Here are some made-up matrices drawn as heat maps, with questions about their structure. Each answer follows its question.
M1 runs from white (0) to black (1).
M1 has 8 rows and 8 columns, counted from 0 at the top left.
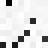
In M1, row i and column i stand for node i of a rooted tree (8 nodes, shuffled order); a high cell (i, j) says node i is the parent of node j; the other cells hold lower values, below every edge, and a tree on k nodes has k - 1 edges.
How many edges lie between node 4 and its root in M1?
3
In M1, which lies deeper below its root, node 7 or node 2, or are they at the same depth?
node 2
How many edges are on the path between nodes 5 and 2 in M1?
4
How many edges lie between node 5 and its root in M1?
2
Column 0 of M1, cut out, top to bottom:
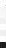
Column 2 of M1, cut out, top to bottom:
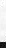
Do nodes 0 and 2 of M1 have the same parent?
yes
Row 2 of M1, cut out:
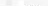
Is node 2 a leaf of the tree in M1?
yes
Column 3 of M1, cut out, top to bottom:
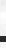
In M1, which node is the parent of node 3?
6
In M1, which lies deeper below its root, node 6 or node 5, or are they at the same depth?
node 5
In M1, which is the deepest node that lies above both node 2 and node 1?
7
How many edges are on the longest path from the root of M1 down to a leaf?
3
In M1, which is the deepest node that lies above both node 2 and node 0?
7
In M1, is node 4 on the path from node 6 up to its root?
no
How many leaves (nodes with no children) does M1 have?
3
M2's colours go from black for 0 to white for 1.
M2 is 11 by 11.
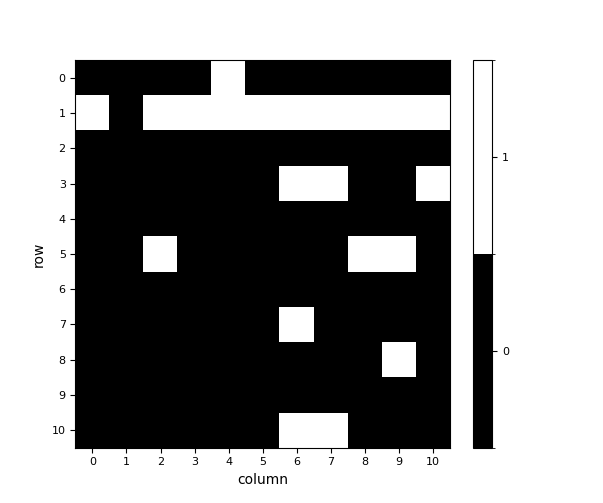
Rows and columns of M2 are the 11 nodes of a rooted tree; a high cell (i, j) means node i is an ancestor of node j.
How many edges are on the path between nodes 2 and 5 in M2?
1
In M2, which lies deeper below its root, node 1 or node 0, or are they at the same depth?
node 0
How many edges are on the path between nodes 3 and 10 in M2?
1
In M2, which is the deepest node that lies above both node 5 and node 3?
1
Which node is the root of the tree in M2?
1
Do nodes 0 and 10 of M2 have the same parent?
no
